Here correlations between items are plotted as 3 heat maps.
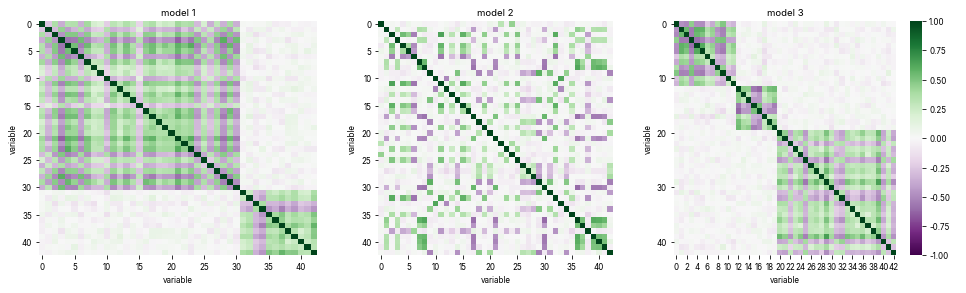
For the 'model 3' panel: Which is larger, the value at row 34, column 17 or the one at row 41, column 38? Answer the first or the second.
the second
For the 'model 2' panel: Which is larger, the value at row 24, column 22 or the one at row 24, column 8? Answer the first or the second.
the first
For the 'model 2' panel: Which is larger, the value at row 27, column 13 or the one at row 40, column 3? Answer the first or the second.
the second
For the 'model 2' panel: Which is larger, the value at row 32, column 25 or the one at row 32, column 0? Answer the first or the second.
the first
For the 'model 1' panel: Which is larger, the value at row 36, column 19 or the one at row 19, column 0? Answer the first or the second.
the second
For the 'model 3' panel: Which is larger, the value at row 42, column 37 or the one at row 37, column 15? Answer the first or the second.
the second
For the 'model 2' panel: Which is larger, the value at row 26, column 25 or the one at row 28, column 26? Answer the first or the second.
the second
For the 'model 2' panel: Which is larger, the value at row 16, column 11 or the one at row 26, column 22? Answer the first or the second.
the first
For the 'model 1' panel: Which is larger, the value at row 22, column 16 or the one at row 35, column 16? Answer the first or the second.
the first
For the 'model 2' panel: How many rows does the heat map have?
43
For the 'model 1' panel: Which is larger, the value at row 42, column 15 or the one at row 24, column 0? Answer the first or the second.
the first
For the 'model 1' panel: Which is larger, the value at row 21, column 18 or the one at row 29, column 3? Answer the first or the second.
the first
